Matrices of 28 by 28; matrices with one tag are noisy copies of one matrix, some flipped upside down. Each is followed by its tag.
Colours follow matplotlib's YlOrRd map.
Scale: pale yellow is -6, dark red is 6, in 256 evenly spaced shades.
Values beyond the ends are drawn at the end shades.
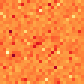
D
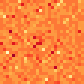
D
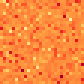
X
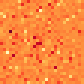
D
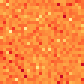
X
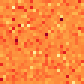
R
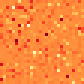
R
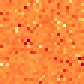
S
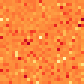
S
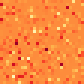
R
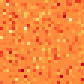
X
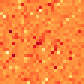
D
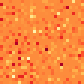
R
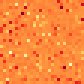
X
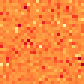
S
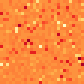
S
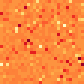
S
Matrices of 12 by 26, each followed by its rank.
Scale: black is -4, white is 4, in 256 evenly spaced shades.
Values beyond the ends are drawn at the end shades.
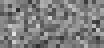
full rank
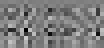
two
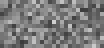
full rank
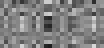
two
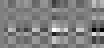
one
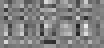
two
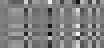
one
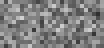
full rank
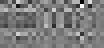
two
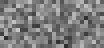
full rank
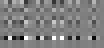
one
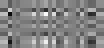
one
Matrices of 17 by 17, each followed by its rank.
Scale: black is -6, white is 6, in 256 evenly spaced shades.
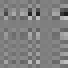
one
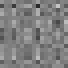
two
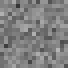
full rank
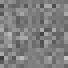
three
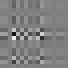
one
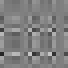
one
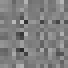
three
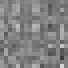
three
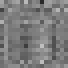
three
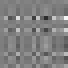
one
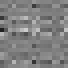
two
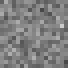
full rank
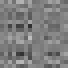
two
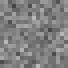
full rank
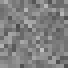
full rank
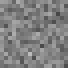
full rank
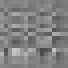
two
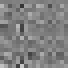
three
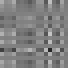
one
